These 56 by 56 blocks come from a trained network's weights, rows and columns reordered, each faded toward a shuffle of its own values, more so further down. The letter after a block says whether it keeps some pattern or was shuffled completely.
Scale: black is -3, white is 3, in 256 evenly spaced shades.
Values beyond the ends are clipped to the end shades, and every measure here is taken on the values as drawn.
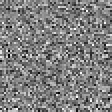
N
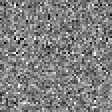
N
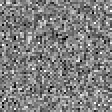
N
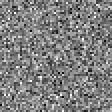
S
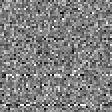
N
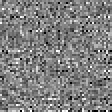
N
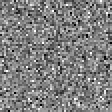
S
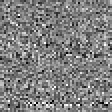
N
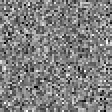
N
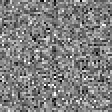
N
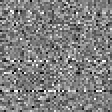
N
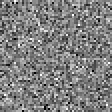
S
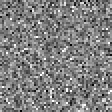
S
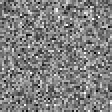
N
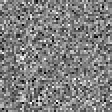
N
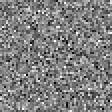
S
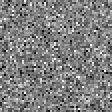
S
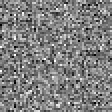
N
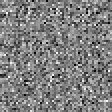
N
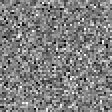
S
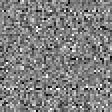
N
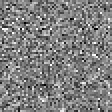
N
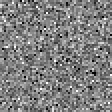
S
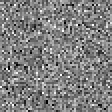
N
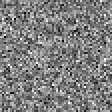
N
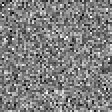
S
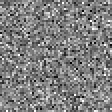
S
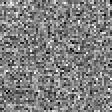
N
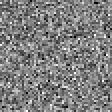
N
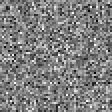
N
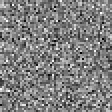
N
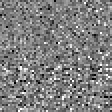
N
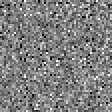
S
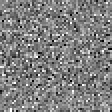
N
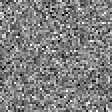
S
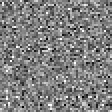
N
